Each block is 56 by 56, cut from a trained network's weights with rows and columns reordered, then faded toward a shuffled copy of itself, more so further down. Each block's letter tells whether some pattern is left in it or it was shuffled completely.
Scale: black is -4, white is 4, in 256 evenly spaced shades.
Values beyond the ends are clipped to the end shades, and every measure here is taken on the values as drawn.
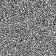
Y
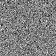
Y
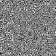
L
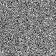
Y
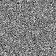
Y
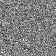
L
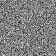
Y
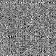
L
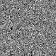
L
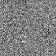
L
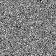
Y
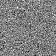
Y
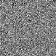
L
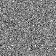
L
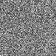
L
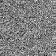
L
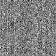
L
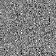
L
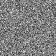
Y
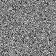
Y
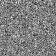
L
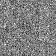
L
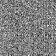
L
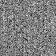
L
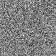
L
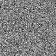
L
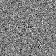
L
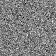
Y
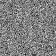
Y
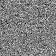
Y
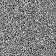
Y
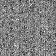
L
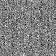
L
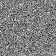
Y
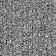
L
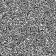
Y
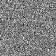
L
